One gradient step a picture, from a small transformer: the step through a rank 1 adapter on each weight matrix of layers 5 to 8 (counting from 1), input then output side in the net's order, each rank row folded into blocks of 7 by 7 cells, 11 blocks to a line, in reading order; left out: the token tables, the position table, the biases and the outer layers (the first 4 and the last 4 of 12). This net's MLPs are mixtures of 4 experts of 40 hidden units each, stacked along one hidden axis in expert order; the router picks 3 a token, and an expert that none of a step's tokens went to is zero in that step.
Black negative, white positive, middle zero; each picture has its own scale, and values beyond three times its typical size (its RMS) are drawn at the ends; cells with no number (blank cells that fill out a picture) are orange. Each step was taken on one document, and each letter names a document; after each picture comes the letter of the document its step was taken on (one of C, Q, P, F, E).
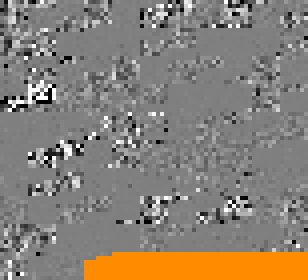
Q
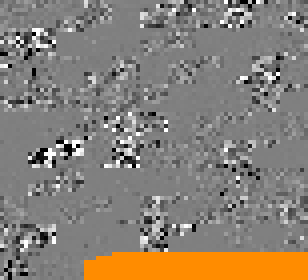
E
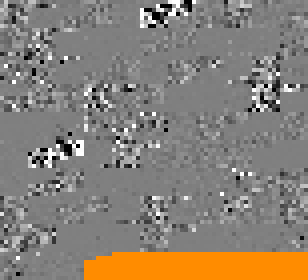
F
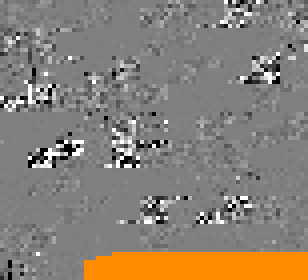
E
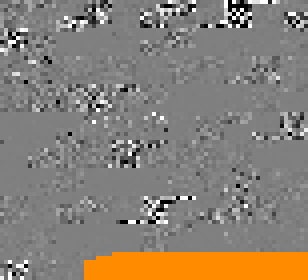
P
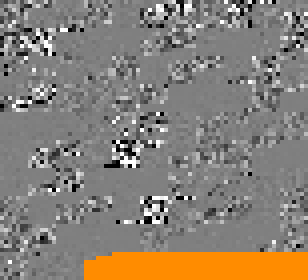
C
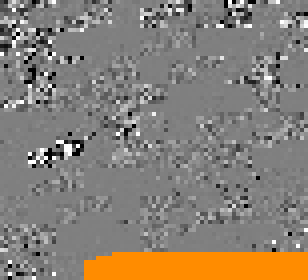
Q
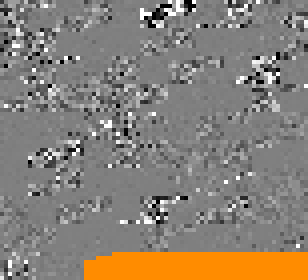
E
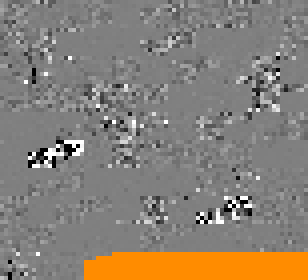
E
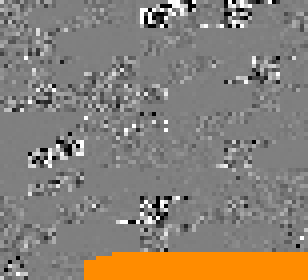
F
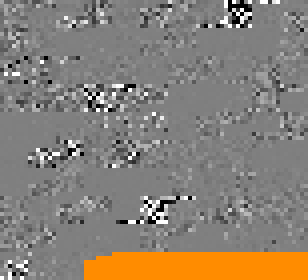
P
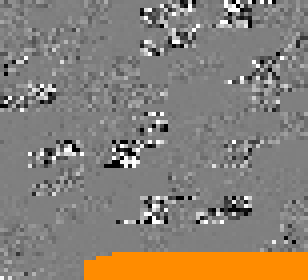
C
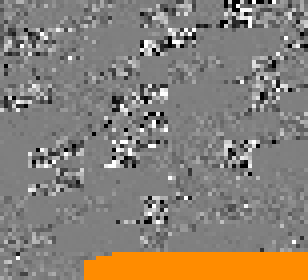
C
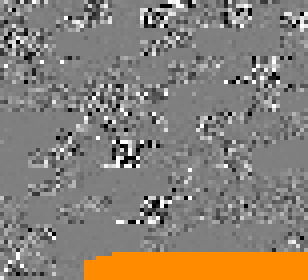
F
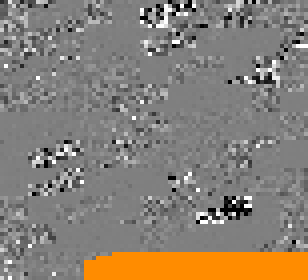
C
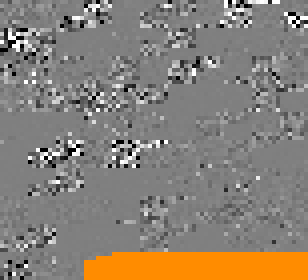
P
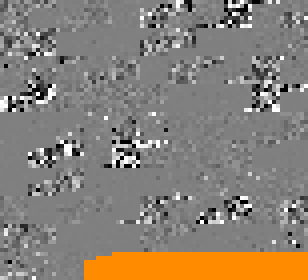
Q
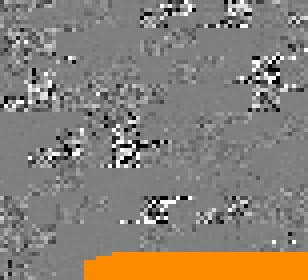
Q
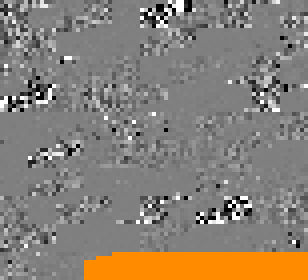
Q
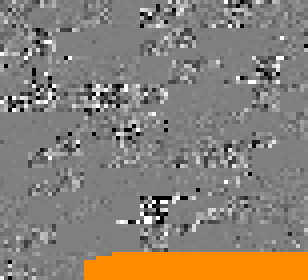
Q
